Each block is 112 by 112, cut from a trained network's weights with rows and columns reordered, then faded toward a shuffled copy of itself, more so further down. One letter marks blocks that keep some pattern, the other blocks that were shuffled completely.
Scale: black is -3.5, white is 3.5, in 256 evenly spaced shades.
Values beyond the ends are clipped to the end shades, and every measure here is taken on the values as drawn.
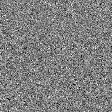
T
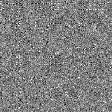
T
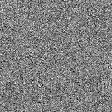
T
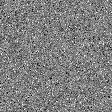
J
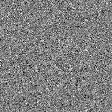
T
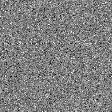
T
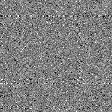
T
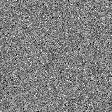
T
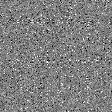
T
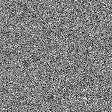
T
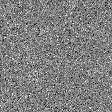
J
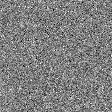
J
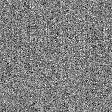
T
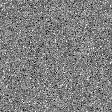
J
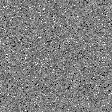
T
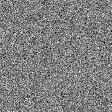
T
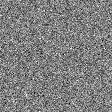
J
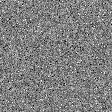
J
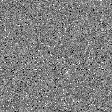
T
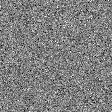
T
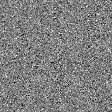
T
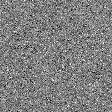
J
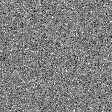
J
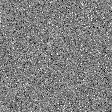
J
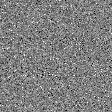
T
